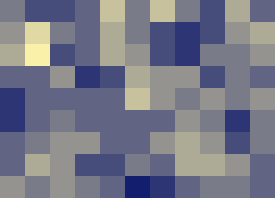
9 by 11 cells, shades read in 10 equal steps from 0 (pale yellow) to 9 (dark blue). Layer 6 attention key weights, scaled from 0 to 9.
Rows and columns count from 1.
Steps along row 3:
down up down down up up up down same down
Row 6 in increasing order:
4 5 5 5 6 6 6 6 6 8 8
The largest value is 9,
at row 9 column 6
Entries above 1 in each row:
11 10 10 11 11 11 11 11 11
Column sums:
50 39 46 54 46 45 48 46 47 46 45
